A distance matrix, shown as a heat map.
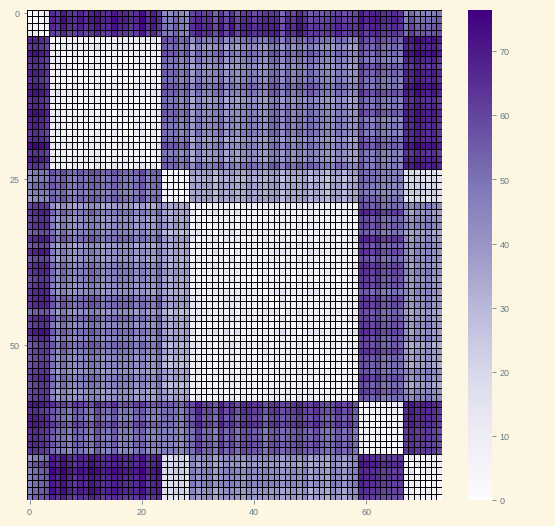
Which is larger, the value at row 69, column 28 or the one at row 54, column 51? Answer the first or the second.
the first
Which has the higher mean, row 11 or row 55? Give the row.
11
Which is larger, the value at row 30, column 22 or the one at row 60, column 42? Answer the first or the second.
the second
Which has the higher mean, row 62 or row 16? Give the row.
62
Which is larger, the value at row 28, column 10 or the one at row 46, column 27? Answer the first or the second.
the first
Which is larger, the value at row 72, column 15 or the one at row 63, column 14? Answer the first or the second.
the first
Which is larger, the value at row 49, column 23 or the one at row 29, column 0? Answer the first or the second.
the second
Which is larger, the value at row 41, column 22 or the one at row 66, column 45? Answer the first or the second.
the second
